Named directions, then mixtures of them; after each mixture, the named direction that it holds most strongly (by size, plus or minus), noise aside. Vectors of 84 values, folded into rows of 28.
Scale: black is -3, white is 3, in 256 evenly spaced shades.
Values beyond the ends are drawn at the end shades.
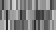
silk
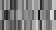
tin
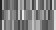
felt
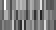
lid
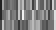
felt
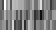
lid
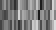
tin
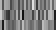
felt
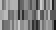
felt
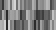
silk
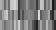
tin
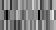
tin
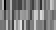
lid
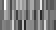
lid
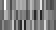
lid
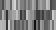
silk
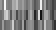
lid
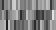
silk
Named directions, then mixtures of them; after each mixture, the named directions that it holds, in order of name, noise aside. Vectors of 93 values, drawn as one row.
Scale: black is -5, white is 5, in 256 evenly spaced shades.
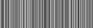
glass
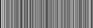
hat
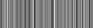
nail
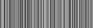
glass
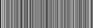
hat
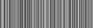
glass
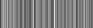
hat, nail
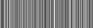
glass, nail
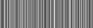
glass, nail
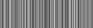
glass, hat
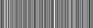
glass, nail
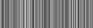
glass, nail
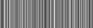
glass, nail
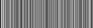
hat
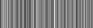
hat, nail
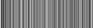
hat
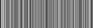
hat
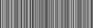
glass, hat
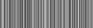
glass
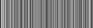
hat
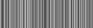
glass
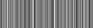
nail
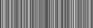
glass, hat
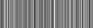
glass, nail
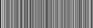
hat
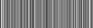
hat, nail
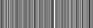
glass, nail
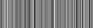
nail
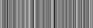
nail
